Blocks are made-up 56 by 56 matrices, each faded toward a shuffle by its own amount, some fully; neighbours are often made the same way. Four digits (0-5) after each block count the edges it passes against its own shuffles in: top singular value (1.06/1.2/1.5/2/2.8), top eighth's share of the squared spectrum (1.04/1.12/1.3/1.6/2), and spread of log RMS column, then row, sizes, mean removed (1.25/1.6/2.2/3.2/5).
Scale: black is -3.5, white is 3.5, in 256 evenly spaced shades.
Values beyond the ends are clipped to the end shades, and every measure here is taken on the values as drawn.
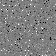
0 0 0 0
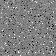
1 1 0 0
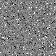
1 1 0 0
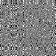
4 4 3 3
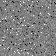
1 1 0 0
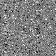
3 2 1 1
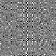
4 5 3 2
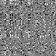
4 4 2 2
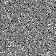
0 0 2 0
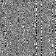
2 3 3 0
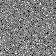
0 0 0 0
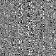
1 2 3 0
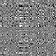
4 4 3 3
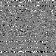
3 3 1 3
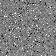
0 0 0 0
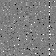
4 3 1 0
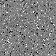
2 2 1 0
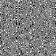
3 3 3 0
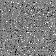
2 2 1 1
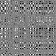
5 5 3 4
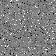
0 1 0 0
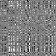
5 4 3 3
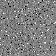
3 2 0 0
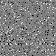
3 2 0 1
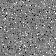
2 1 0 0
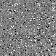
3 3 1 1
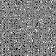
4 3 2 2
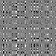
5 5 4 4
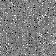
3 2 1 1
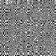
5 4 3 3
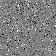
1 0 0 0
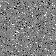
1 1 0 1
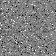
2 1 0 0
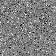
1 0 0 0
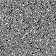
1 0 0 0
